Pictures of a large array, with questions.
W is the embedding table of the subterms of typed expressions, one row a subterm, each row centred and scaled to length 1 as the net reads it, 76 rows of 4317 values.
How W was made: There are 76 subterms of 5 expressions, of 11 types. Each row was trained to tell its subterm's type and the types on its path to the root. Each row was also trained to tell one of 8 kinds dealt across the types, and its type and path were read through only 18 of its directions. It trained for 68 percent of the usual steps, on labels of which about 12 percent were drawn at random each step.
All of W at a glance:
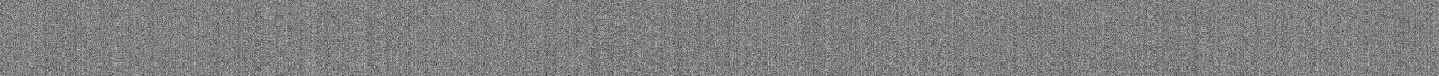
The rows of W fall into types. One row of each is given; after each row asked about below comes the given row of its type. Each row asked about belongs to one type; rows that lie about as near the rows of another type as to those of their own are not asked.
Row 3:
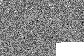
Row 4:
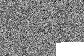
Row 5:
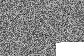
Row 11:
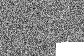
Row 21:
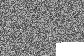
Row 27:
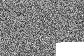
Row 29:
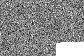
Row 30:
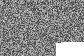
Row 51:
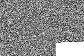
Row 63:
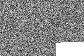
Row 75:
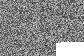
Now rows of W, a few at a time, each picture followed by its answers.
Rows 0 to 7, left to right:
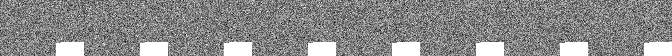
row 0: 21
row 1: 63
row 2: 30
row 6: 30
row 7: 11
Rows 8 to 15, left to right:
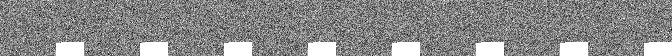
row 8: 11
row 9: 4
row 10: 75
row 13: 27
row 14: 3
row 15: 4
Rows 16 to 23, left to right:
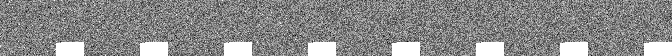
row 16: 51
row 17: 51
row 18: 51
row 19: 30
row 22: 3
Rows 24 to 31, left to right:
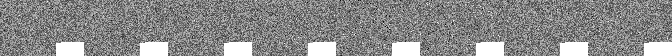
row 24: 75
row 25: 30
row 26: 27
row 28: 21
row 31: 3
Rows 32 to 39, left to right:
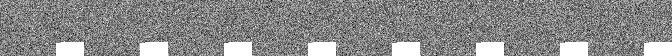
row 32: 27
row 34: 4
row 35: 75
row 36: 51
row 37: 11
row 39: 5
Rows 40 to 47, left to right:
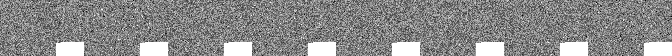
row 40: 29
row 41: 27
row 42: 21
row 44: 21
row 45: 30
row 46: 27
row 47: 63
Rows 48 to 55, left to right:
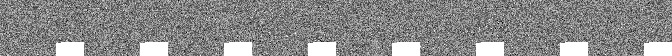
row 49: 30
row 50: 11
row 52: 75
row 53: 4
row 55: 75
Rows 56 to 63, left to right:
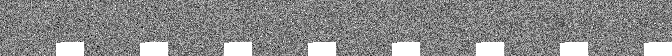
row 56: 4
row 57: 21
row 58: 11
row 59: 5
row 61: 3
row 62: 29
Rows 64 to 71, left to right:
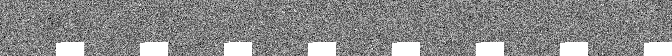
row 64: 29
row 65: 3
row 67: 21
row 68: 3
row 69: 27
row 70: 3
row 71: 11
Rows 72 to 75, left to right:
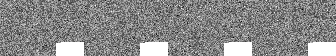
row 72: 75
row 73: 30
